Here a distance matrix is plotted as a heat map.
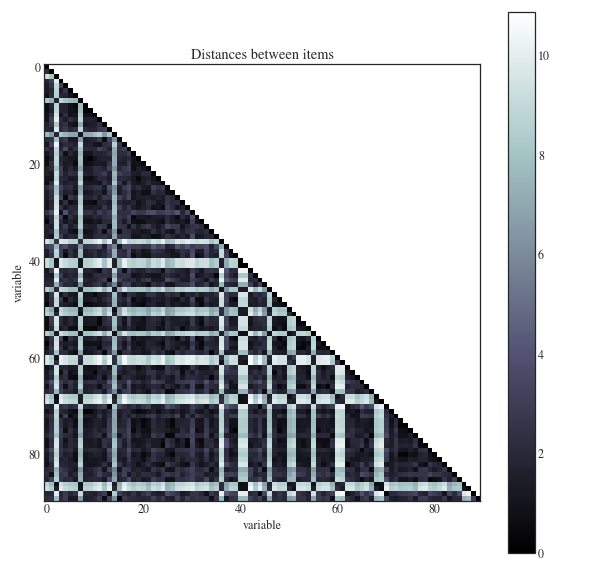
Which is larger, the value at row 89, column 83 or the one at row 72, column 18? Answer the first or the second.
the second
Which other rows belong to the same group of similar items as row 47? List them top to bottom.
0, 1, 3, 4, 5, 6, 8, 9, 10, 11, 12, 13, 15, 16, 17, 18, 19, 20, 21, 22, 23, 24, 25, 26, 27, 28, 29, 30, 31, 32, 33, 34, 35, 37, 38, 39, 42, 43, 44, 45, 48, 49, 52, 53, 54, 56, 57, 58, 59, 62, 63, 64, 65, 66, 67, 70, 71, 72, 73, 74, 75, 76, 77, 78, 79, 80, 81, 82, 83, 84, 85, 88, 89
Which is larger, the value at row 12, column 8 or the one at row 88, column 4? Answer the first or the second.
the second
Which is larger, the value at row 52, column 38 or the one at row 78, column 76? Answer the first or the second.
the second
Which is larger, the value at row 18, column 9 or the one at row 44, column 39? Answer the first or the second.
the second
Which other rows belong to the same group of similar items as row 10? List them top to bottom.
0, 1, 3, 4, 5, 6, 8, 9, 11, 12, 13, 15, 16, 17, 18, 19, 20, 21, 22, 23, 24, 25, 26, 27, 28, 29, 30, 31, 32, 33, 34, 35, 37, 38, 39, 42, 43, 44, 45, 47, 48, 49, 52, 53, 54, 56, 57, 58, 59, 62, 63, 64, 65, 66, 67, 70, 71, 72, 73, 74, 75, 76, 77, 78, 79, 80, 81, 82, 83, 84, 85, 88, 89
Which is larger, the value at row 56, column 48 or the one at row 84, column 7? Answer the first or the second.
the second
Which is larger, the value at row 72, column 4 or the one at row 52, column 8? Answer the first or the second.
the first
